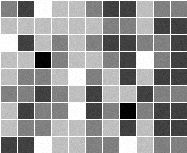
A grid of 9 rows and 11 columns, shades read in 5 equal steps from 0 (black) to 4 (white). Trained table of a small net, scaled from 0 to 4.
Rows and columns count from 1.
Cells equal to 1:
26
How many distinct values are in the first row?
4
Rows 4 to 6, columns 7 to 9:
2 1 4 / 3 1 3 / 3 3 1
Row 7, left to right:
3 1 2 2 4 1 2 0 2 1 1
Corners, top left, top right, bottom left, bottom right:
2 2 1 2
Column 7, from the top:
1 2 1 2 3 3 2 3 2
